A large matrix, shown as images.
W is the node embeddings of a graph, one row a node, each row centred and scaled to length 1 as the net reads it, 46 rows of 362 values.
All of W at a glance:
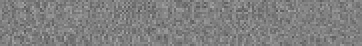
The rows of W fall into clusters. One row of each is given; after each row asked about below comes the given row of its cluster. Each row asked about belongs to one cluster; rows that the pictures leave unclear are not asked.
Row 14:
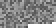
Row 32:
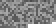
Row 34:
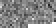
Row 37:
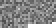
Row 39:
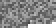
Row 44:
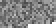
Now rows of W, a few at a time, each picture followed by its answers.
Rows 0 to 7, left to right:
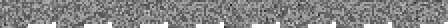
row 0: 44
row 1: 39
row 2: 34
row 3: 32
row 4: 32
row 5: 39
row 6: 32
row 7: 32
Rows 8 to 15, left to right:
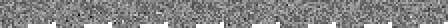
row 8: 37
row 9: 14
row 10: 14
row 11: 14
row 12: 44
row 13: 32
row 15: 32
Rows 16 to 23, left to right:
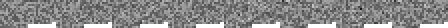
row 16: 32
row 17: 14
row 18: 39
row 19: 14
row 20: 39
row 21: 44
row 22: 14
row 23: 44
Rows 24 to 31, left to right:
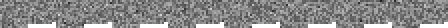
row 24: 37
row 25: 39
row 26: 37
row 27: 34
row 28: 14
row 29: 32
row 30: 32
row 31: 44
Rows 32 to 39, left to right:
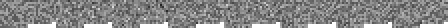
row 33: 34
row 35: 39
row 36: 37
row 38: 37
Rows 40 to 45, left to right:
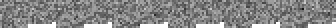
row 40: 37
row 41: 39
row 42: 39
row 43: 34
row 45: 39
